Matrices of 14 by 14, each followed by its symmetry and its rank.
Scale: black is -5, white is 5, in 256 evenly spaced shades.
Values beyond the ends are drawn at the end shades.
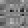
neither, rank two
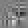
antisymmetric, rank two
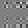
neither, rank one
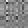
neither, rank two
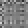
antisymmetric, rank two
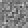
symmetric, full rank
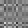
neither, rank one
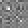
symmetric, rank three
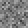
symmetric, full rank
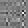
neither, rank two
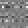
neither, rank two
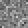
symmetric, full rank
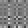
neither, rank one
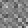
symmetric, rank three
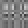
neither, rank one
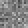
symmetric, rank three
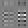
neither, rank one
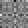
antisymmetric, rank two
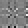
antisymmetric, rank two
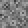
symmetric, full rank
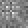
symmetric, rank three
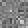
symmetric, rank three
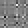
antisymmetric, rank two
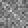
symmetric, full rank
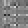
neither, rank two
